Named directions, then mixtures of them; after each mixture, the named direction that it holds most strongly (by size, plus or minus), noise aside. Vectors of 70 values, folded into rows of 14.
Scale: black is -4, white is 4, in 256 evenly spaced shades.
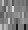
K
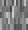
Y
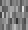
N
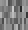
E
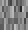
E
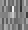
E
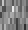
K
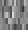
Y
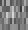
N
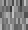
Y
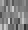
K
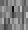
E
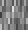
Y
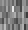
E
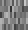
Y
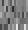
K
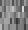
N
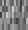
N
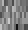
K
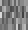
N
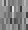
E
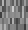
N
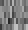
Y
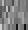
K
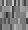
Y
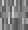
Y
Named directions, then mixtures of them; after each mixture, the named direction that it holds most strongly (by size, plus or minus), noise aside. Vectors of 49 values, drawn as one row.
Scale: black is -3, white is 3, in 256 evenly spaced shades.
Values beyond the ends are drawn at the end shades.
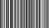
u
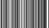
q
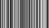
u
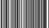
q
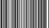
q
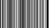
q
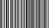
u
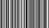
q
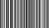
u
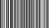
u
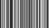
u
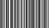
u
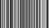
u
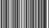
q
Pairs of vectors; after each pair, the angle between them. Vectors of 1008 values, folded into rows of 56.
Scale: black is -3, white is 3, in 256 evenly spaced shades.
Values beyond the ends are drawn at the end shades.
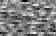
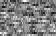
nearly opposite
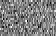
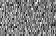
partly opposed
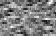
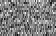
partly opposed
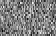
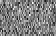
partly aligned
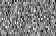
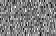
orthogonal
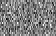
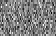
nearly parallel
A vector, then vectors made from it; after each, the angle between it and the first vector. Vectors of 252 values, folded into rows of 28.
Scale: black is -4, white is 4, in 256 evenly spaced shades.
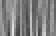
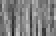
nearly opposite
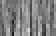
nearly opposite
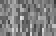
partly aligned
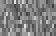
orthogonal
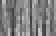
nearly opposite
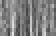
nearly parallel
